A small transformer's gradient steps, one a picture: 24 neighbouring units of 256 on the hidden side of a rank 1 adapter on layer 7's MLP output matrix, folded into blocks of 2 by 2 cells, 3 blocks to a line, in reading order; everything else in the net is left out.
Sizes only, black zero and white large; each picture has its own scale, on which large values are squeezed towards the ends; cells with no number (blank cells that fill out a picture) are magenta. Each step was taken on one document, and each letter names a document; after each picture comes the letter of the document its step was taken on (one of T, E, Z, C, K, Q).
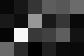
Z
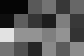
Z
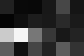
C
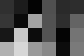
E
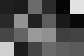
Z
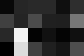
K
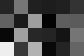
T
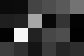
Z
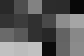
T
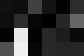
K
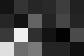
T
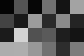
E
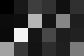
E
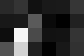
K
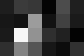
Z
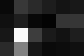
K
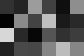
C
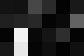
K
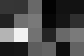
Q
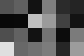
E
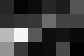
Z
